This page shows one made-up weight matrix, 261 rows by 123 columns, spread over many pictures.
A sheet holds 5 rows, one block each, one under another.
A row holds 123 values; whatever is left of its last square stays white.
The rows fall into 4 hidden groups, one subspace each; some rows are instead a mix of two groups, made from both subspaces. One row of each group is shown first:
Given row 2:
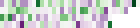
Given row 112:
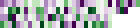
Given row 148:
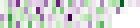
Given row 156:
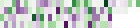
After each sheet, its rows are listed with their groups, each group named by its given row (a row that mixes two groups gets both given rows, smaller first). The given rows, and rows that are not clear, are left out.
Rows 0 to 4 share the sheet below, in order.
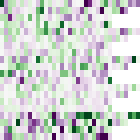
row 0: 156
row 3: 2
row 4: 112 and 156
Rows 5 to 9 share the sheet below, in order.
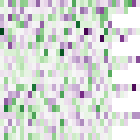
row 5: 2
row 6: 156
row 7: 156
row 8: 2
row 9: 2 and 156
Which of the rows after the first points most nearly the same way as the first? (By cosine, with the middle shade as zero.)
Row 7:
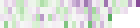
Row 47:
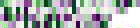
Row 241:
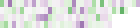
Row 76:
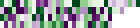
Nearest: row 241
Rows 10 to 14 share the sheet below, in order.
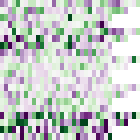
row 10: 112 and 148
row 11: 148 and 156
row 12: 2
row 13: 148
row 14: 2
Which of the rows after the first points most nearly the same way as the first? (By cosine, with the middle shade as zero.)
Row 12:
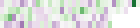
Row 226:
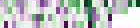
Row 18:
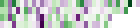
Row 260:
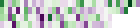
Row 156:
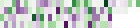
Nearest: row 226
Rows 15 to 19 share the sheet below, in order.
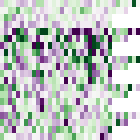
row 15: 2
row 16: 156
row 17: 156
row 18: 112
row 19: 148
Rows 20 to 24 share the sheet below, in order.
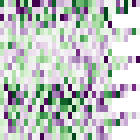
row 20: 2
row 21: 2
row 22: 156
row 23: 148
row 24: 148
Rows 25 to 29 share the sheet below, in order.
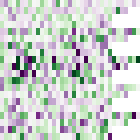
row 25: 148
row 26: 2
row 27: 2 and 156
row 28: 148
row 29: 2
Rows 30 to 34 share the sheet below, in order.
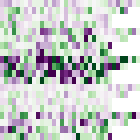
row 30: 112
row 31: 112
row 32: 148
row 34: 2
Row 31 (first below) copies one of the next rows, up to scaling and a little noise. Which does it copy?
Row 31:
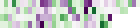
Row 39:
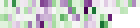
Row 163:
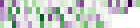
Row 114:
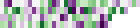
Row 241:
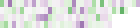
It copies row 39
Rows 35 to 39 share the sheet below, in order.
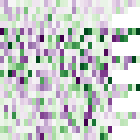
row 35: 148
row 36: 156
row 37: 2
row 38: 156
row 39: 112
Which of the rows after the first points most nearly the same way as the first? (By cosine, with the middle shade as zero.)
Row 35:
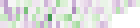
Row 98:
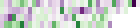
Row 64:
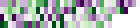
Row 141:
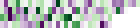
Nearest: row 141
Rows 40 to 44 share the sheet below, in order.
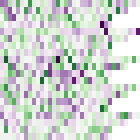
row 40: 148
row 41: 156
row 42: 148
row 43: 148
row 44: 148
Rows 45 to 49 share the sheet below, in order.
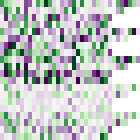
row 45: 148
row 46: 2
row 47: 148
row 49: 148
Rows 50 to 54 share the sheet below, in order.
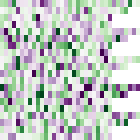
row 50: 112 and 156
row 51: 148
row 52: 156
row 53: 156
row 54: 2 and 148
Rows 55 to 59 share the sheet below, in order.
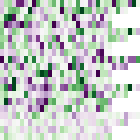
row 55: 2
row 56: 112
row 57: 112
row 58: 2 and 112
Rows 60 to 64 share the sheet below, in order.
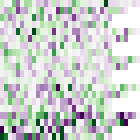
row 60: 156
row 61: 2
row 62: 2 and 148
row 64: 112 and 148
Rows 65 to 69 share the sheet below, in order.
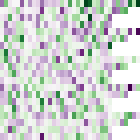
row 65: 156
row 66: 112 and 156
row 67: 148
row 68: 112
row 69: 2 and 112
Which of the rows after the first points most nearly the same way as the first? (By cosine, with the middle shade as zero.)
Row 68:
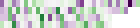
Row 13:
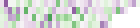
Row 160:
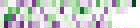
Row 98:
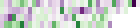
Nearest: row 160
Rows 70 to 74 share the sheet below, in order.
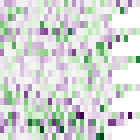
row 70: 112
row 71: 148
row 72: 156
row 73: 148
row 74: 112
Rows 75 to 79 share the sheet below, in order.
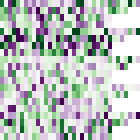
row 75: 112
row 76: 156
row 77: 112
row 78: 2 and 148
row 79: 156
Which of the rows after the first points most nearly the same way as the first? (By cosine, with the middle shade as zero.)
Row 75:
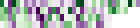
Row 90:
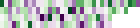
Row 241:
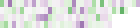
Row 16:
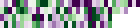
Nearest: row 90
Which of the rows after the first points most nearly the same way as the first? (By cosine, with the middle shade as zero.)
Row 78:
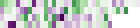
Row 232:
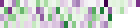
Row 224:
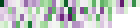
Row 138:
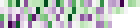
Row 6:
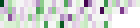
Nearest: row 138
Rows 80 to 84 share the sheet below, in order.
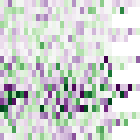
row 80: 112
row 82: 156
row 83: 112
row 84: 148
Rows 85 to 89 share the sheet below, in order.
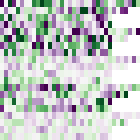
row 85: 2 and 112
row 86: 156
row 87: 2
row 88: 148
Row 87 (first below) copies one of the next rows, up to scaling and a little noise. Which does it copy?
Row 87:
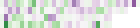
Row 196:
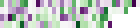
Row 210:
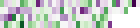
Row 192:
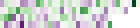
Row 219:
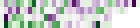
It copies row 219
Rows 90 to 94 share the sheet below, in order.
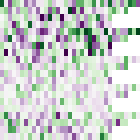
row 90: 112
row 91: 156
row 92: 2
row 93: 2
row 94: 148
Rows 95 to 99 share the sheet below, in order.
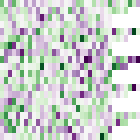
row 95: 112
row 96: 2
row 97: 156
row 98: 2
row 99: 148
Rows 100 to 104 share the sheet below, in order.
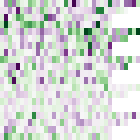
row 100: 2
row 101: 156
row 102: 112
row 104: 2
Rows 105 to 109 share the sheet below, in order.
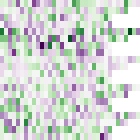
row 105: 2
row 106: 112
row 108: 2 and 148
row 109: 148
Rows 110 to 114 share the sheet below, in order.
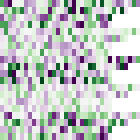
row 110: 112
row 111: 148
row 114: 112
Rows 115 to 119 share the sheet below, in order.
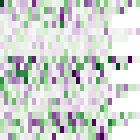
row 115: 2 and 156
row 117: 2
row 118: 148
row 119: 112
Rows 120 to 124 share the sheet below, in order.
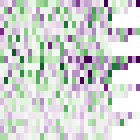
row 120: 156
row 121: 112
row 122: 156
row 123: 156
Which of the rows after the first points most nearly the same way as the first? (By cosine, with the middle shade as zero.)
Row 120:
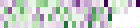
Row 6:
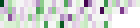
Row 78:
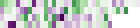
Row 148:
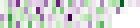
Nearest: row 148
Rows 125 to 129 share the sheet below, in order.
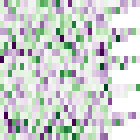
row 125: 148
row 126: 2 and 148
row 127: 2 and 156
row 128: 156
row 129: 148
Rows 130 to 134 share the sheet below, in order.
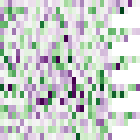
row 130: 112
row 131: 148
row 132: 148
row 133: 112
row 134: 2
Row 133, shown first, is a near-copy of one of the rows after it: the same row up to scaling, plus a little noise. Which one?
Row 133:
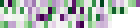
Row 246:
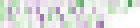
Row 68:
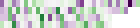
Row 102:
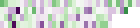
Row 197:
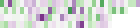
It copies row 197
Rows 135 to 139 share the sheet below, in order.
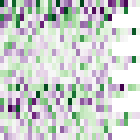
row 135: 148
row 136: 2
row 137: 2
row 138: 148
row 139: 2
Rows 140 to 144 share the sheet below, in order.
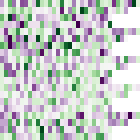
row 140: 2
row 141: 148
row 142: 148
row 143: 2
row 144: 112
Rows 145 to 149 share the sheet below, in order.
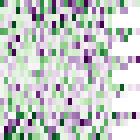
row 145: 112 and 156
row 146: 112
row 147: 156
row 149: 2
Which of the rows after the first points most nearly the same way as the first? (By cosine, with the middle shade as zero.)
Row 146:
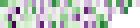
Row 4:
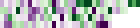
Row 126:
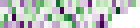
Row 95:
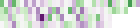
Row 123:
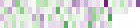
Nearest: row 95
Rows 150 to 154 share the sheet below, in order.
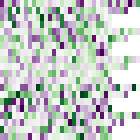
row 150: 112
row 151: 112
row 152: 2
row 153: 2
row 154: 112
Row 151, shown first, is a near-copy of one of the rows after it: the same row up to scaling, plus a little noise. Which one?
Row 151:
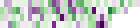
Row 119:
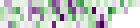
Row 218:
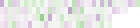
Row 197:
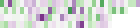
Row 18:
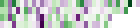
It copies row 119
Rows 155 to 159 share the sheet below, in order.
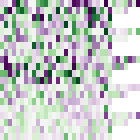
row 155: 156
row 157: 148
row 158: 156
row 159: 156
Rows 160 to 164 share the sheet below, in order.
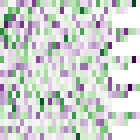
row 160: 2
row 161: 148
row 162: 2
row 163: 112
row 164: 2
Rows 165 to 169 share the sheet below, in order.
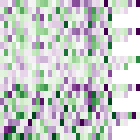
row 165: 156
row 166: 156
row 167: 156
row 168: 156
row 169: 2
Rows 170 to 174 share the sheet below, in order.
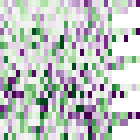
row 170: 156
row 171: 2 and 156
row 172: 148
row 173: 112
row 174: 156
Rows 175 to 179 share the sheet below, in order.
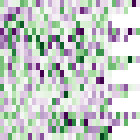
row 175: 2
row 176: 112
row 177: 112
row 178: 148
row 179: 112 and 148
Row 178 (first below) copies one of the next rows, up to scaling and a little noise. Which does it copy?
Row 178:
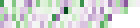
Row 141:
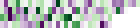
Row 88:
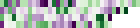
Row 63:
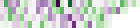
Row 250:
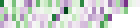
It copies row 250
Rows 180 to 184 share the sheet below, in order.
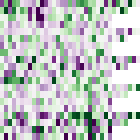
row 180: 112 and 156
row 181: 112
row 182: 2
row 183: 156
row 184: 156
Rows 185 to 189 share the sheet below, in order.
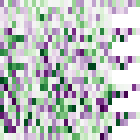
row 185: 112
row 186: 112
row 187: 112
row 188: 148
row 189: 148
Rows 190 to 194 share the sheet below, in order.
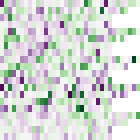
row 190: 156
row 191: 2 and 112
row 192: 2
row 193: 112
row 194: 156
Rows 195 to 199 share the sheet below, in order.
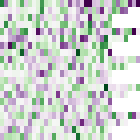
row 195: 156
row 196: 2
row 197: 112
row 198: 156
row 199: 2
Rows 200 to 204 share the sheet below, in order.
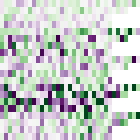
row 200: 2
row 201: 112
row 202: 2
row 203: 148
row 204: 156
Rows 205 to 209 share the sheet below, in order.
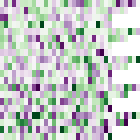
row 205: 2 and 112
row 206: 112
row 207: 156
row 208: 2
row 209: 2
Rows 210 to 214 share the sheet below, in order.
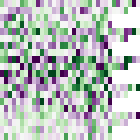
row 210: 2
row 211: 2
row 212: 2
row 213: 156
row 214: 156
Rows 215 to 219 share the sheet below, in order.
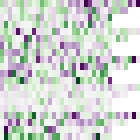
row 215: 156
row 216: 2 and 148
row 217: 2
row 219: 2
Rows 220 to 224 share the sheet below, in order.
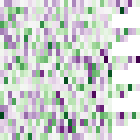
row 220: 112
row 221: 148
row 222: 156
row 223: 112
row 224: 112 and 156
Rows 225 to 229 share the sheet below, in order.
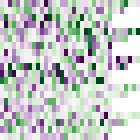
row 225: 2 and 148
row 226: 156
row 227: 112
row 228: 2
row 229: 156
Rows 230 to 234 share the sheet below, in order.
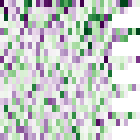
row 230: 148
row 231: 156
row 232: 156
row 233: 2 and 148
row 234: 2
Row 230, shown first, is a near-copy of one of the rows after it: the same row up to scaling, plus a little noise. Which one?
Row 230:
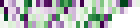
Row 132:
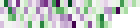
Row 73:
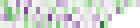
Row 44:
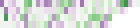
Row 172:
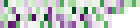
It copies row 44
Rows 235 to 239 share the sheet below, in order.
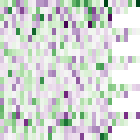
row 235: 156
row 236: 2
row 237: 2 and 148
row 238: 148
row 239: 148 and 156
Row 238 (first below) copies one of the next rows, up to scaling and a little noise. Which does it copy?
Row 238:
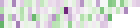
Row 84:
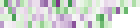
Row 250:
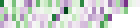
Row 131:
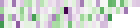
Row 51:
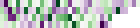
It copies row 131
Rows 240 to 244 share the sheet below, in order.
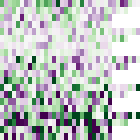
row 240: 148
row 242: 2
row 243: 156
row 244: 156
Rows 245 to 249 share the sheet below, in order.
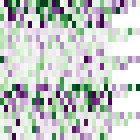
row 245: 148
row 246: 112
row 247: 156
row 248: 156
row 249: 112 and 156
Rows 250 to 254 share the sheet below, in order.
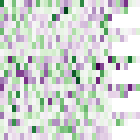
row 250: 148
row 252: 2
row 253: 112
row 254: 148 and 156
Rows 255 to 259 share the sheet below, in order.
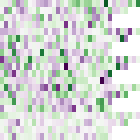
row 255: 156
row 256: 112
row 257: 148
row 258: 148
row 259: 112
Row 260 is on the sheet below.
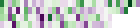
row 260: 112
